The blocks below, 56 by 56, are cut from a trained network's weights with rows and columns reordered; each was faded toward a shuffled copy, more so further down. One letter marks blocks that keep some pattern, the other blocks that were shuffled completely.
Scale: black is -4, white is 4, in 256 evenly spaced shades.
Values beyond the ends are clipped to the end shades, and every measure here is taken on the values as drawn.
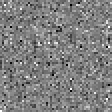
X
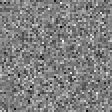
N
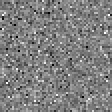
N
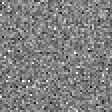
N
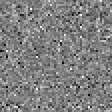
X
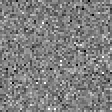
N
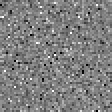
N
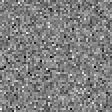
N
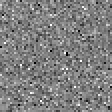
N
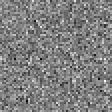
X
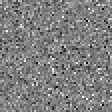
N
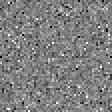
N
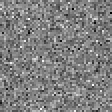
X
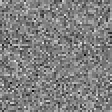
X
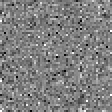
X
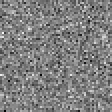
N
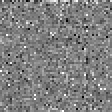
X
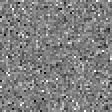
N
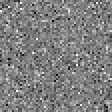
X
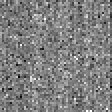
X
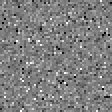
N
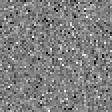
N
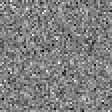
N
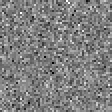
N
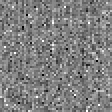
X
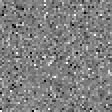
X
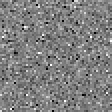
N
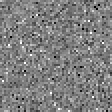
N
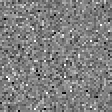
N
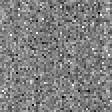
X
